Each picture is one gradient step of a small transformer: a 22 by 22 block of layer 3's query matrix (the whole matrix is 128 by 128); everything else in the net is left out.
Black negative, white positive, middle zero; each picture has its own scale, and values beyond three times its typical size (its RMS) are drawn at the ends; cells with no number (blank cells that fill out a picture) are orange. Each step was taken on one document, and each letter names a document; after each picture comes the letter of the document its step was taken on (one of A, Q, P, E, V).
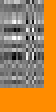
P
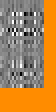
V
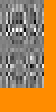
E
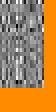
E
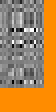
V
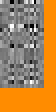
V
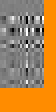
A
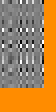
A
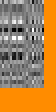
P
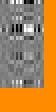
V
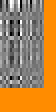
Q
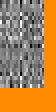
Q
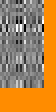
E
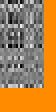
Q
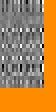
A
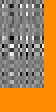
A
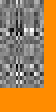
V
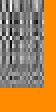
Q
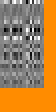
P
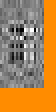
V
